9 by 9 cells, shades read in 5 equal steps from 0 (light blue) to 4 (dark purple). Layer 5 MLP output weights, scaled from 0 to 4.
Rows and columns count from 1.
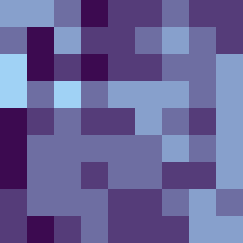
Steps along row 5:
down down up same down up up down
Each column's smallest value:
0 1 0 2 1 1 1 1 1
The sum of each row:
22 21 22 10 22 18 22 20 23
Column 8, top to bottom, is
3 2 2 2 3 2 3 1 1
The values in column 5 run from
1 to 3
